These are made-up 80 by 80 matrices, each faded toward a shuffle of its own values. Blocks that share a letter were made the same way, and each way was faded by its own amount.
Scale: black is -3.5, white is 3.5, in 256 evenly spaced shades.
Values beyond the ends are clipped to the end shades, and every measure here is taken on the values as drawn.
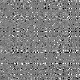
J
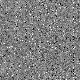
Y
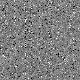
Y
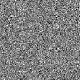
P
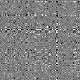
J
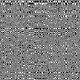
J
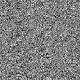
P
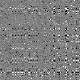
J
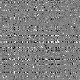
J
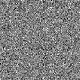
P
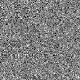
P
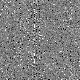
Y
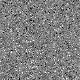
Y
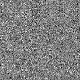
P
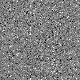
Y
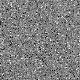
Y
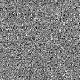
P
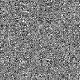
P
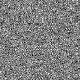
P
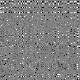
J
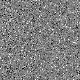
Y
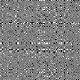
J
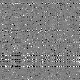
J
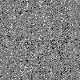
Y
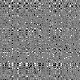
J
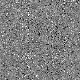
Y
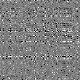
J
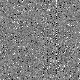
Y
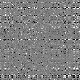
J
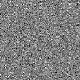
P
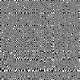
J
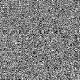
P
